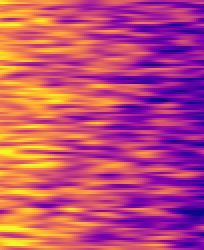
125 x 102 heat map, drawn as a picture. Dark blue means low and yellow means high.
Streaks run across, left to right. Overall the values sit about 50% of the way up the scale. There is an overall slope up to the left.
